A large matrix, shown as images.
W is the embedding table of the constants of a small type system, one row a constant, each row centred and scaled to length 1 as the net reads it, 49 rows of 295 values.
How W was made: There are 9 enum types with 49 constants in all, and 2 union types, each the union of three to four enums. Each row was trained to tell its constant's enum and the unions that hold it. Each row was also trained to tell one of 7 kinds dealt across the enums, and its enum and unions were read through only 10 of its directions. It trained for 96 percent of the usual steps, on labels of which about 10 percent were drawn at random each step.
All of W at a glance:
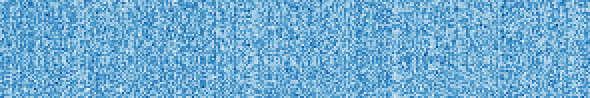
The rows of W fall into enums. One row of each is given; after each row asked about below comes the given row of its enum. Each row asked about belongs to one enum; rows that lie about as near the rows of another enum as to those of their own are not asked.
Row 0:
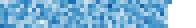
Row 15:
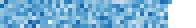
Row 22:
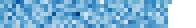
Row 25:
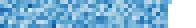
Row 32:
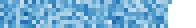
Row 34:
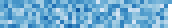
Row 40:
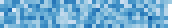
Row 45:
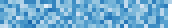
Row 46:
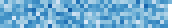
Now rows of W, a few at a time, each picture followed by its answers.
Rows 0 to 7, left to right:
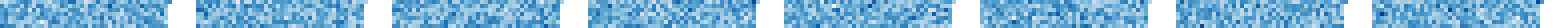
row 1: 25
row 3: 25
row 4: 15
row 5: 15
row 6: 40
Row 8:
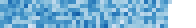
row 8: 0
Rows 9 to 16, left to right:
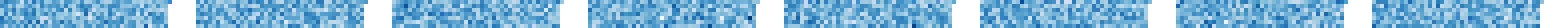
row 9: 32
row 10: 32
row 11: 0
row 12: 45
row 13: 32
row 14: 0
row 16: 25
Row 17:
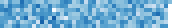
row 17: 0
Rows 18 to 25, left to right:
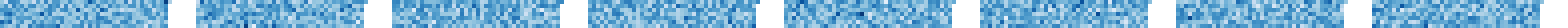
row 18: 25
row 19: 46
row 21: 22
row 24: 0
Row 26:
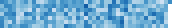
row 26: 32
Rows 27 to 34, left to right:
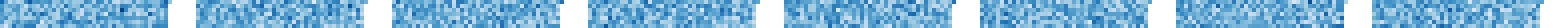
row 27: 45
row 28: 40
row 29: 40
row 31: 40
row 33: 25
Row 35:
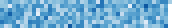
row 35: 46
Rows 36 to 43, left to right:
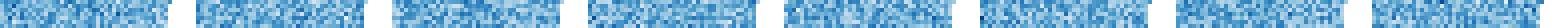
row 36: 40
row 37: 45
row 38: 15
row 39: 45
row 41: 32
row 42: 0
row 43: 40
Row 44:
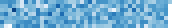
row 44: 45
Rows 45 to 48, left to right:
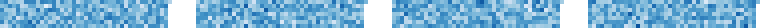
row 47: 25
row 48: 45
